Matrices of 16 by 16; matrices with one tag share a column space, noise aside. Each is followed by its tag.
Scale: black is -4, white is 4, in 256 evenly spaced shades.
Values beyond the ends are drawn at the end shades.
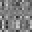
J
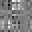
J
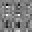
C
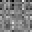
J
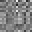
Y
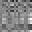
Y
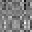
J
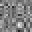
C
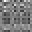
Y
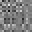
Y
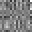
J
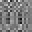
Y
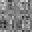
J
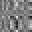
J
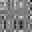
J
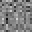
Y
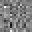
C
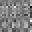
C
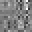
J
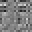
Y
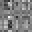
J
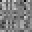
J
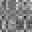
J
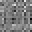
Y
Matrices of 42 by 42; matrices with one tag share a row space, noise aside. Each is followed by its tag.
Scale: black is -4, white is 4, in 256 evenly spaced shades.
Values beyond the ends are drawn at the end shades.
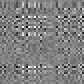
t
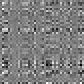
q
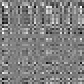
q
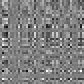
q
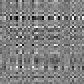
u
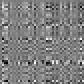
q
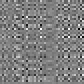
t
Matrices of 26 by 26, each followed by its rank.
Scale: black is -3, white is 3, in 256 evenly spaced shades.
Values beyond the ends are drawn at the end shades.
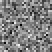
full rank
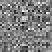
five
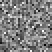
full rank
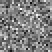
full rank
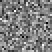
full rank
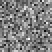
full rank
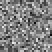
full rank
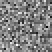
full rank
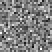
full rank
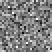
full rank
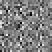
five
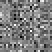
five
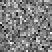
full rank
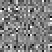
five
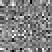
five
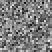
full rank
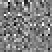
five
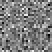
five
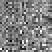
five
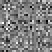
five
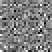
five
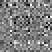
five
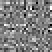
five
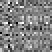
five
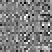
five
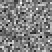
full rank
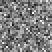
full rank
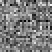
five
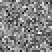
full rank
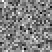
full rank
